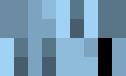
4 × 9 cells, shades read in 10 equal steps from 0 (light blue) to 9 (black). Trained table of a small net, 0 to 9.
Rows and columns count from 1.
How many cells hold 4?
7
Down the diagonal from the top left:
3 3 2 5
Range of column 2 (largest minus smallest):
2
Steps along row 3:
up down up down same up up down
